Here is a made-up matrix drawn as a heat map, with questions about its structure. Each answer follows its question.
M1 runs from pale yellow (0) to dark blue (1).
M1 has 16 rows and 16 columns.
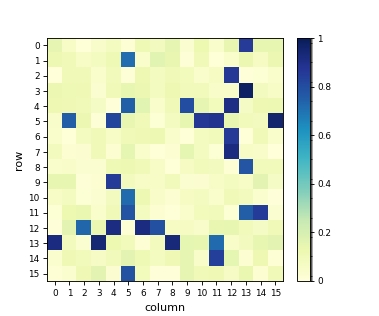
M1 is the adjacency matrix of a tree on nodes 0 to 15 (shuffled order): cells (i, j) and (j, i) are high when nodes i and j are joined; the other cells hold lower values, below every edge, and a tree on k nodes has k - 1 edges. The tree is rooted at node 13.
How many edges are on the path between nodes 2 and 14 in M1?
5
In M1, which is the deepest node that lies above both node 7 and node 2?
12
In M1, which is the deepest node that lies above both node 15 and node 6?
5
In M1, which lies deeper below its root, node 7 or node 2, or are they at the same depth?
the same depth
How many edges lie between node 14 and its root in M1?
2
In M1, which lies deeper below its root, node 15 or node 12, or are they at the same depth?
node 12
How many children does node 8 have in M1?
0
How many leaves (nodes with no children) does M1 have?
11
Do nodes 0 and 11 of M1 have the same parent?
yes
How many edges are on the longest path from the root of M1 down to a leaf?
5
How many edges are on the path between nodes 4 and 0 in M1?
4
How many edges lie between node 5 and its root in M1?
2
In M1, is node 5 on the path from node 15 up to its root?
yes
